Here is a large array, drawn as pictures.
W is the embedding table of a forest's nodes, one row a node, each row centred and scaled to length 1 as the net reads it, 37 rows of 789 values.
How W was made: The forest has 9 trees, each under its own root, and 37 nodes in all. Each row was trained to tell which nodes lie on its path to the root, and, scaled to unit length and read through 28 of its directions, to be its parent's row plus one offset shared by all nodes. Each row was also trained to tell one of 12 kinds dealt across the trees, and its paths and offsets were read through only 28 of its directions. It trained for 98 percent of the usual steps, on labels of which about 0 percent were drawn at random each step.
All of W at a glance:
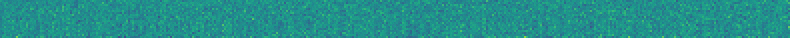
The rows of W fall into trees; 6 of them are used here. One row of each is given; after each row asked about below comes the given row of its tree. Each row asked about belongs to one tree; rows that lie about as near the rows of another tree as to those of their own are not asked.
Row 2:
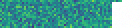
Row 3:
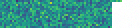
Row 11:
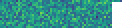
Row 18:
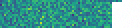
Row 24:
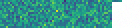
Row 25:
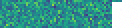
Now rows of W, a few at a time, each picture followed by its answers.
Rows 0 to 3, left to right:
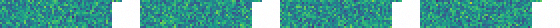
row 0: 24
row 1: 2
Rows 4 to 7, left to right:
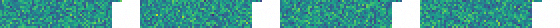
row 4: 25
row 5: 18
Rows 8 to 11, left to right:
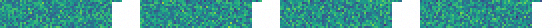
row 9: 18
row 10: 11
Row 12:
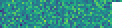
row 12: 25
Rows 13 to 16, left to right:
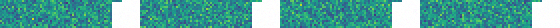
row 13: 11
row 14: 3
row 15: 24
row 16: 3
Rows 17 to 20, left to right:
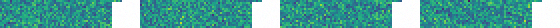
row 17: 2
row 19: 11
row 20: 3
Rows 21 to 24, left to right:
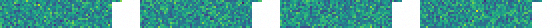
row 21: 18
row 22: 18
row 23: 24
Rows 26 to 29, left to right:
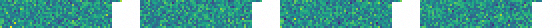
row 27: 25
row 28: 18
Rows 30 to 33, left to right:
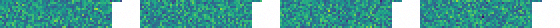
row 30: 11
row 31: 25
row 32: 24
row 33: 11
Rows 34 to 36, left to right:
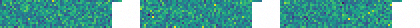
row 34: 18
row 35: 11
